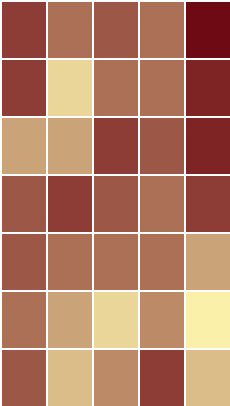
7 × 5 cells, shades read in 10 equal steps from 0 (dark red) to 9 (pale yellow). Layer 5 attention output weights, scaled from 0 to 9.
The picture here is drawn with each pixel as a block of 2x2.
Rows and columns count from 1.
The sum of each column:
23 37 29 26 26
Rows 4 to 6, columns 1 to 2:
3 2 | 3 4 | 4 6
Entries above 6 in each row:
0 1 0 0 0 2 2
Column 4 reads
4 4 3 4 4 5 2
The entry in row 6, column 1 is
4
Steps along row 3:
same down up down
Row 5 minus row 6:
-1 -2 -4 -1 -3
